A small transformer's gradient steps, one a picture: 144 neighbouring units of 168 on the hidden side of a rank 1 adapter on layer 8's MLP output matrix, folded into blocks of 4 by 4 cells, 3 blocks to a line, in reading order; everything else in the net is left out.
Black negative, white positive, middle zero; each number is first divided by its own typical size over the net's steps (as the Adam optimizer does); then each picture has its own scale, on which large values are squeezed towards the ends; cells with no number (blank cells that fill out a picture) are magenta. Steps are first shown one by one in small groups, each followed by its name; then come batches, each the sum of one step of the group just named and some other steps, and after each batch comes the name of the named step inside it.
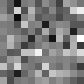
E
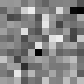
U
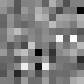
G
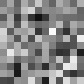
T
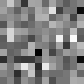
G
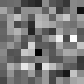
G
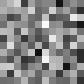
U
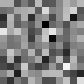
T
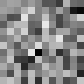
U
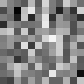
U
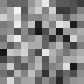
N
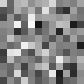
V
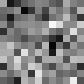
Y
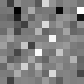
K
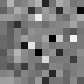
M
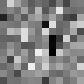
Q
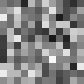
N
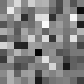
M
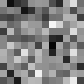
Y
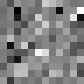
K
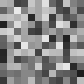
N
